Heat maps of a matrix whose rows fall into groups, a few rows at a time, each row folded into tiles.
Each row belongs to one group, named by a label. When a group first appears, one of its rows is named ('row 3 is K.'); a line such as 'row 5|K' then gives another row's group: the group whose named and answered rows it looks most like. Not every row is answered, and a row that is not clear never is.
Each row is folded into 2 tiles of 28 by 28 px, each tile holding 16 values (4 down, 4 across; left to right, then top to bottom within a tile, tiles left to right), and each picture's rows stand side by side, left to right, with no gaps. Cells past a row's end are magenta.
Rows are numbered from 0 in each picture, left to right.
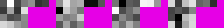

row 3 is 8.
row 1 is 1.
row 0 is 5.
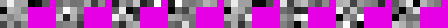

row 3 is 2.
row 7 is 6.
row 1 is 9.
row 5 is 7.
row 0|1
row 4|1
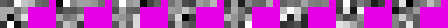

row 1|2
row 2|1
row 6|5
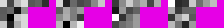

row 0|8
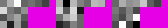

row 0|6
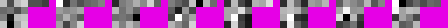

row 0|8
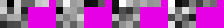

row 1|1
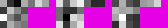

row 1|8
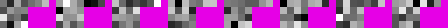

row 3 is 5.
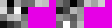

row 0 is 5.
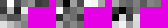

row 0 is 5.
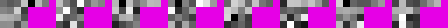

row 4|9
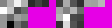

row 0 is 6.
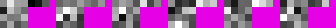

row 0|1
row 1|9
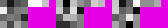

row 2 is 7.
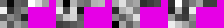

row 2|1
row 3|5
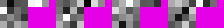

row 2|6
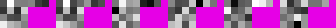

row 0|5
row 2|1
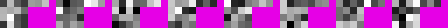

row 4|7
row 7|8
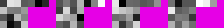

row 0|6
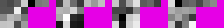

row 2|8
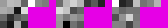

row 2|7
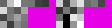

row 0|6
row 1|8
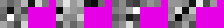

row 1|1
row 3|9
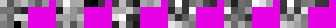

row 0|7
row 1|1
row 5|5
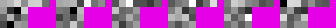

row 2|6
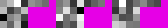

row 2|5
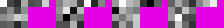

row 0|7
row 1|9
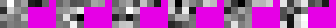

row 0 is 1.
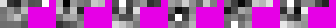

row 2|5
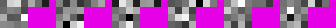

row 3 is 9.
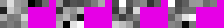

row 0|1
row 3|7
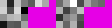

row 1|6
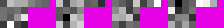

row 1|8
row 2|7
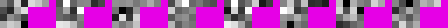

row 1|5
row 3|6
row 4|5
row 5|6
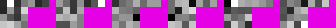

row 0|5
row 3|6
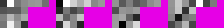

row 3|9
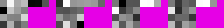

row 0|1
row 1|2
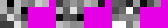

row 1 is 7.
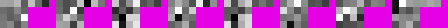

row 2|8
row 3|9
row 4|8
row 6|9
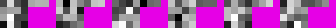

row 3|8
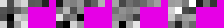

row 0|8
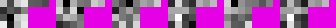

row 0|8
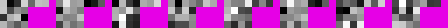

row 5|1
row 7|5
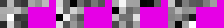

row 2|1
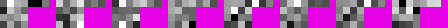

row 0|1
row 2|2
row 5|6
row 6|9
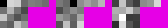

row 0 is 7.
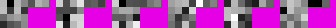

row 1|8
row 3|9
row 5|1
